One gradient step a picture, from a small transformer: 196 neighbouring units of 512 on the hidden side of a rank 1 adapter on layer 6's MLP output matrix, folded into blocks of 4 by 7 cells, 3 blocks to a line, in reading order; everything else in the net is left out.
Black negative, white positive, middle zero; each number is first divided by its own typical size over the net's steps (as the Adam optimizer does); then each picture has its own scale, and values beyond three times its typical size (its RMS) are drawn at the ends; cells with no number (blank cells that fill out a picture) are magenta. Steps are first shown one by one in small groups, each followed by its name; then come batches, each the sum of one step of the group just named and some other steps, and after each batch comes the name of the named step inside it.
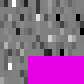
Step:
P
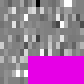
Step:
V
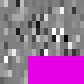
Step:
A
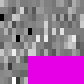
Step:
A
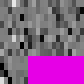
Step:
P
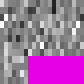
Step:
A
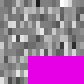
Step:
V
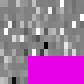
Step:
A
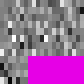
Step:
V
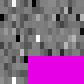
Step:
P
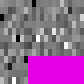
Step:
A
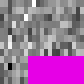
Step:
V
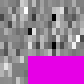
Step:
A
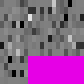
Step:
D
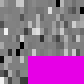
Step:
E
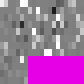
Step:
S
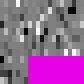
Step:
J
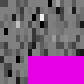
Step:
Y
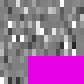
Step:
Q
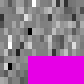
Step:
E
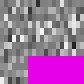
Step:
Q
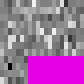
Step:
Q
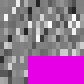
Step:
J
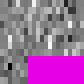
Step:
J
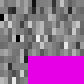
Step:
Q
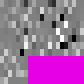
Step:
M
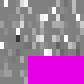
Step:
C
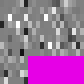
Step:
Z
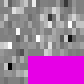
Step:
C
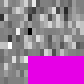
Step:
C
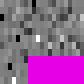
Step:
M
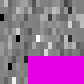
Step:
C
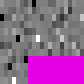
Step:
M
